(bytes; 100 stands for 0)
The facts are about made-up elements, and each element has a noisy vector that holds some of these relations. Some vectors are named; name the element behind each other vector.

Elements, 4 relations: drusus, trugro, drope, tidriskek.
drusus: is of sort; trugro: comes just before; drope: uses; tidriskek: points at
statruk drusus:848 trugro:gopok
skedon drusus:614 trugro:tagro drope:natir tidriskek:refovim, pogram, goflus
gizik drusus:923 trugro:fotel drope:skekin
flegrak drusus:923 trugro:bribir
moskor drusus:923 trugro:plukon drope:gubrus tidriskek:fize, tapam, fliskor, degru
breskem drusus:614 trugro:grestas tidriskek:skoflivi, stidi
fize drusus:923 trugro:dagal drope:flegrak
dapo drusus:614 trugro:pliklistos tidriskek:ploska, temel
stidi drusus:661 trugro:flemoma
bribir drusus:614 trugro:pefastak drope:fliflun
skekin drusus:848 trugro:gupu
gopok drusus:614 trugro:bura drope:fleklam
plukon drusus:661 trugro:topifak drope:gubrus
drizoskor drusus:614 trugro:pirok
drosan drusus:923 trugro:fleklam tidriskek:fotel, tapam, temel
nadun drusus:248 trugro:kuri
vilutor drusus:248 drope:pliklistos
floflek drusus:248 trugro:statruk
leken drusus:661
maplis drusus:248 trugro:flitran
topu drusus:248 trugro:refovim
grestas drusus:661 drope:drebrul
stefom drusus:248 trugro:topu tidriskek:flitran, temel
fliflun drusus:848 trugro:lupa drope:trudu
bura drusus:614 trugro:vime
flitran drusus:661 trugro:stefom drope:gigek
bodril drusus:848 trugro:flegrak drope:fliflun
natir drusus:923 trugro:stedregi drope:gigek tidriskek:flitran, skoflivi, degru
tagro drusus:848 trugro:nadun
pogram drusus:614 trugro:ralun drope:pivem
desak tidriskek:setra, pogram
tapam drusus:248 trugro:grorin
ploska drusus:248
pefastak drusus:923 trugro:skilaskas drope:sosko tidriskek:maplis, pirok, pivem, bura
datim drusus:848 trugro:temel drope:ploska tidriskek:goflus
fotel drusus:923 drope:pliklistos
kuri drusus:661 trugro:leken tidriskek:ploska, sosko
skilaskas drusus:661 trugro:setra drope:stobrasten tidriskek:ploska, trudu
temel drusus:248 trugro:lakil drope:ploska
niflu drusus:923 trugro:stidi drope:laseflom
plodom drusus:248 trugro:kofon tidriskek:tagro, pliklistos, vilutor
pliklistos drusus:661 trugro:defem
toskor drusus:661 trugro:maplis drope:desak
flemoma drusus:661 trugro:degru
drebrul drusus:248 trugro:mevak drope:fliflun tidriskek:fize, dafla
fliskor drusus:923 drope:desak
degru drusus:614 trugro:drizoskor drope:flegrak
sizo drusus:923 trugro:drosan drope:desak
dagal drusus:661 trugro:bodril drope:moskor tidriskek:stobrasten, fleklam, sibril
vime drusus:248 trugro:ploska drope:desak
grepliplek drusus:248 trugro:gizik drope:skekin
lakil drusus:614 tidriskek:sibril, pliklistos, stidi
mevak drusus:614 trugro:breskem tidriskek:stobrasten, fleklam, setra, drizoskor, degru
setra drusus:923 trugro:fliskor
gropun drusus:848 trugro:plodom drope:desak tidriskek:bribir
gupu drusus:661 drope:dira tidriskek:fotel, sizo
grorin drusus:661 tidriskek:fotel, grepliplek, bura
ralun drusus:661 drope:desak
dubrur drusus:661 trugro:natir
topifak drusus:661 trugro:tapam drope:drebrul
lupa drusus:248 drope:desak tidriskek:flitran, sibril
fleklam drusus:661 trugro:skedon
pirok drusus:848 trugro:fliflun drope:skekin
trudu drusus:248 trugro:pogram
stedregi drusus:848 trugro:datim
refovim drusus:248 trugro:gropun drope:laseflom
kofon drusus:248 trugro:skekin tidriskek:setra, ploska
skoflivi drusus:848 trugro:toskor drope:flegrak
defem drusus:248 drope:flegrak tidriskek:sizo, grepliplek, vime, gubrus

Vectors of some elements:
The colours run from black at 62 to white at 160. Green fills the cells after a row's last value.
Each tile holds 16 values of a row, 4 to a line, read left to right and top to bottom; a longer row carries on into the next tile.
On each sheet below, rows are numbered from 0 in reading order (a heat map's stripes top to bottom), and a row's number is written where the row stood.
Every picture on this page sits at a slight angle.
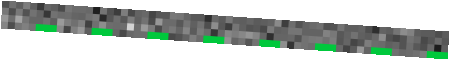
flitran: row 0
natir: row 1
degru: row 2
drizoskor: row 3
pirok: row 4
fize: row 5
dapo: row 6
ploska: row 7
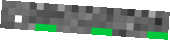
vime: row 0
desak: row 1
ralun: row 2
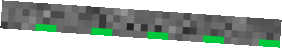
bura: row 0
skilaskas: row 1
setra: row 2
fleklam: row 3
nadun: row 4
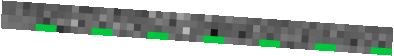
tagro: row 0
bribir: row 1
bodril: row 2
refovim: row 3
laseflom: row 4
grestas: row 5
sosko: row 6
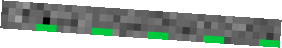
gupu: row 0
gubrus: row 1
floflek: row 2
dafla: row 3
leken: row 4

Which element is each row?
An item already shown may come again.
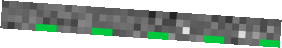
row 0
gopok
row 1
gubrus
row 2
breskem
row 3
defem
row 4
degru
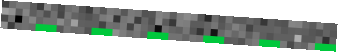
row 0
moskor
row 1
fliflun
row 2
skekin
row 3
kofon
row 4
grorin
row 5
temel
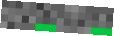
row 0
dagal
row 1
tapam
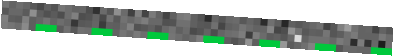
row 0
gigek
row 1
kuri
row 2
desak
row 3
stefom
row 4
mevak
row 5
defem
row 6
setra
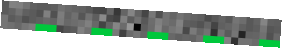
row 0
tapam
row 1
bura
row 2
drebrul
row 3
pefastak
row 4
niflu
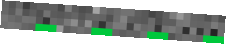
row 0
tagro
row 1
datim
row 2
pefastak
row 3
setra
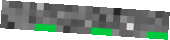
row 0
sizo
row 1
plukon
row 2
defem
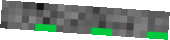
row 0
lakil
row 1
leken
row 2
gubrus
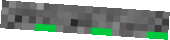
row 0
fotel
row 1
drosan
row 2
maplis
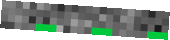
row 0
fliskor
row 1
skoflivi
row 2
plodom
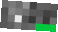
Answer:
lupa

